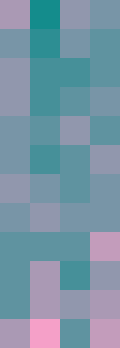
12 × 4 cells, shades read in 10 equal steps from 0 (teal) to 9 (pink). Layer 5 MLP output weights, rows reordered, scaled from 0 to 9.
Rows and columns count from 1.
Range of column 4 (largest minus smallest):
4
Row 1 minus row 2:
2 -1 1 1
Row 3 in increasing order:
2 2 3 5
